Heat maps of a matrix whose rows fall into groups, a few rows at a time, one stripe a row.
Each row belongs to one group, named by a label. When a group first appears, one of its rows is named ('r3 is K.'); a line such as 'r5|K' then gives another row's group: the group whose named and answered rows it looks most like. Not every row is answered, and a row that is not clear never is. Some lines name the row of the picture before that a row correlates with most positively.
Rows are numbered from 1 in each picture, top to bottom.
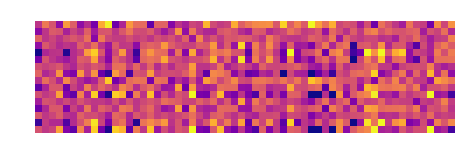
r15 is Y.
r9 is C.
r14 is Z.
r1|C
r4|Y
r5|Y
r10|Y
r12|Y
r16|Z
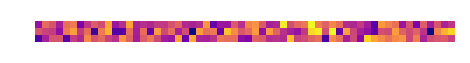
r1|C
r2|C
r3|Y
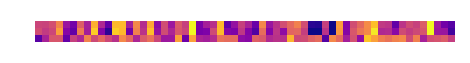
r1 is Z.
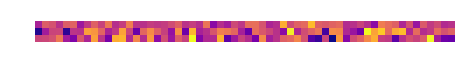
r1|C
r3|Z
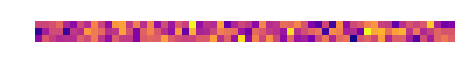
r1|Z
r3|Y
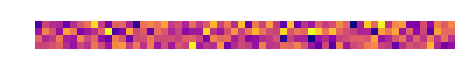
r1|Y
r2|C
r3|Z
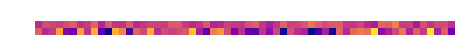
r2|Z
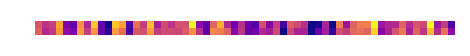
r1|Z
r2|Z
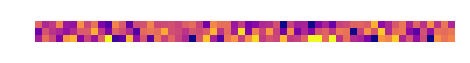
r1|Z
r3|C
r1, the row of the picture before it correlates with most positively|2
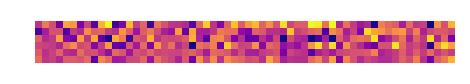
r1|C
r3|Z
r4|C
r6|C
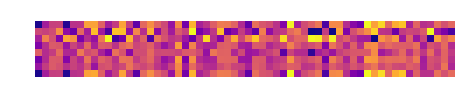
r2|Z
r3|C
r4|Y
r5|Z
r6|Y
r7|Y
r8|Y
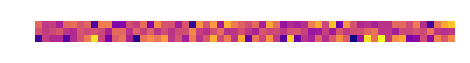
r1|C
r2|Z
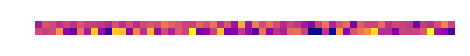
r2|Z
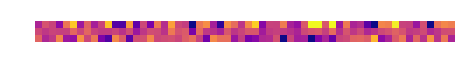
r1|C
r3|Z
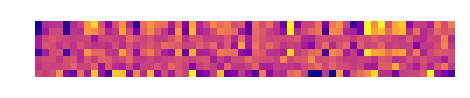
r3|Y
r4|Y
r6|C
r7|C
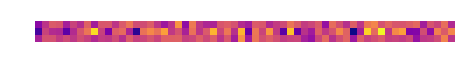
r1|Y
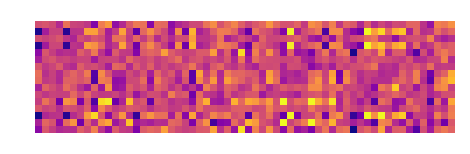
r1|C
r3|Z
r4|Y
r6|Y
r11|C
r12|C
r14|Y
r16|Y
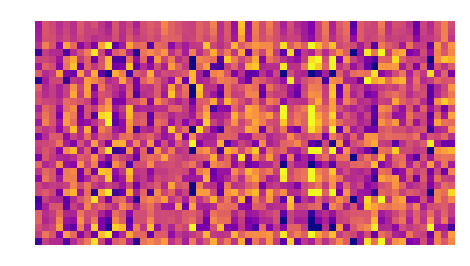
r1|Y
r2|Y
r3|Y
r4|C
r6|C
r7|C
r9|Y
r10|C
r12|C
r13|C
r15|C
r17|Y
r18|Z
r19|C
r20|Y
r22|C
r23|C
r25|C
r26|Y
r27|Y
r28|Z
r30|Z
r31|C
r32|Y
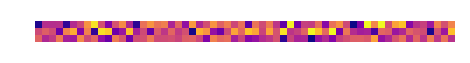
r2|C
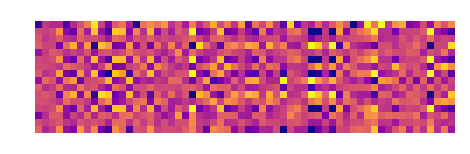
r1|Y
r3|Z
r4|C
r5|Y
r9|C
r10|Z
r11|C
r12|C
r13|Z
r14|Y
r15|Z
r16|Z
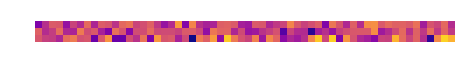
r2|Z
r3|C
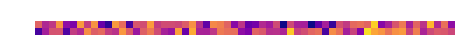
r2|Y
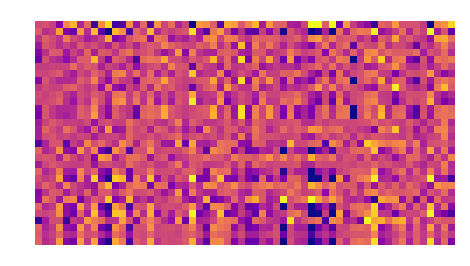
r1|C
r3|C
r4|Y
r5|Y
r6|Y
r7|C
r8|Z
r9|Y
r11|Z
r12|Z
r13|Y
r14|Y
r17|Y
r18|Y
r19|Z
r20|C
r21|Y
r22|Z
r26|C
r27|Z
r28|Z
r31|Z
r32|Z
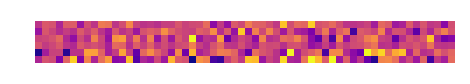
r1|C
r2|Y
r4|Z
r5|Y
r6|C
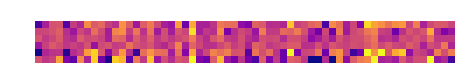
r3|Z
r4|Y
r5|Y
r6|Z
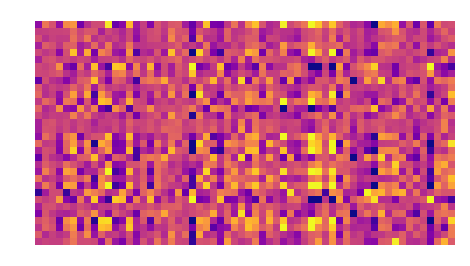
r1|C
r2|C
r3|C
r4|C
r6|Y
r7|Z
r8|Z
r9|Y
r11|C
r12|C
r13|Z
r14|C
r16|Y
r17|C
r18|C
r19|C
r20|Y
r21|C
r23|C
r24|C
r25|Y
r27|Y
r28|Y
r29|C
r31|C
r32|C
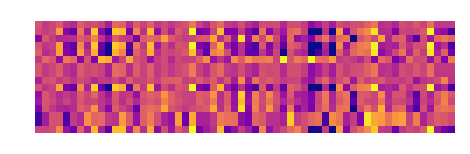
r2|Z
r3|Y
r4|Z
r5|Z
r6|C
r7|Z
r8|Z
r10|Z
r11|Y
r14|Y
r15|Y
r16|Z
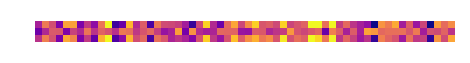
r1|C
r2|Y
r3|C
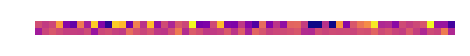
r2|Y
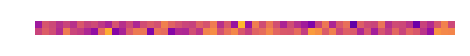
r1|Y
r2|C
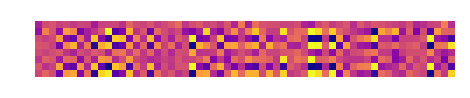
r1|Y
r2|C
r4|C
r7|Z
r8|C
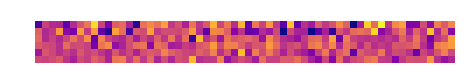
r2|Z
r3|C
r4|C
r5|Y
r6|Z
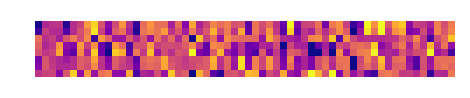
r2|Y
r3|C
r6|Y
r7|Y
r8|C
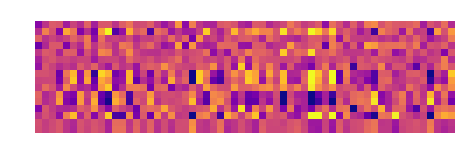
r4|Y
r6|Y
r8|C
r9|C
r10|C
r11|Z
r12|Z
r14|C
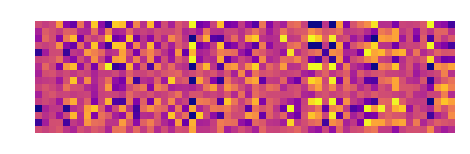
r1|Z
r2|C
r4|Z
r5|Y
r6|Z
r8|Y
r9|C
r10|C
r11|Y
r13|Y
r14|C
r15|Y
